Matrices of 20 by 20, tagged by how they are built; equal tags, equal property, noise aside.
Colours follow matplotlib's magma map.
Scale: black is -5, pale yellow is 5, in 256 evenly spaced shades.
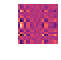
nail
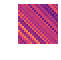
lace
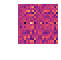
nail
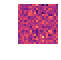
nail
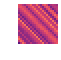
lace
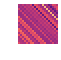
lace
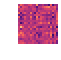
nail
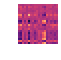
nail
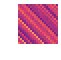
lace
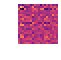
nail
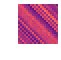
lace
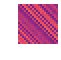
lace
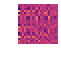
nail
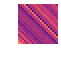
lace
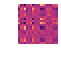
nail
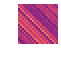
lace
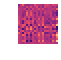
nail
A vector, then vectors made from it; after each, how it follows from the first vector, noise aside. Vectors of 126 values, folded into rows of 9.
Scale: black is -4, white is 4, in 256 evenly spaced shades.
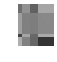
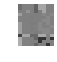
partly zeroed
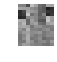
wrapped around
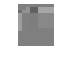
partly zeroed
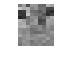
wrapped around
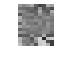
sign-scrambled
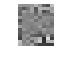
sign-scrambled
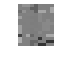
partly zeroed
